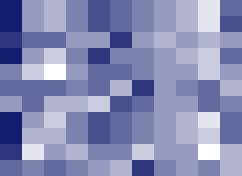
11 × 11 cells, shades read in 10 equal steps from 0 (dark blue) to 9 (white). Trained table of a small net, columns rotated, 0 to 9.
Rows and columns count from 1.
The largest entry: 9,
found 2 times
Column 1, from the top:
0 0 1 0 4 3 5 0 0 1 3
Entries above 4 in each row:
5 5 7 5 7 3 6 5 5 8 4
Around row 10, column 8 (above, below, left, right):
5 4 7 5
